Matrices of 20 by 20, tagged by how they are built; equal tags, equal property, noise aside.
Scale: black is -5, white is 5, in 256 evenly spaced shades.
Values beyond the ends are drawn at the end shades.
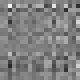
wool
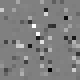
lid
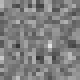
wool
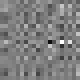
wool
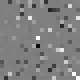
lid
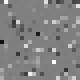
lid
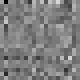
wool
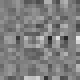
wool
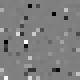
lid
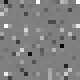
lid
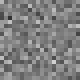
wool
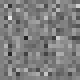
wool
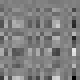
wool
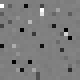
lid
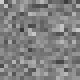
wool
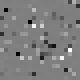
lid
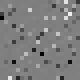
lid
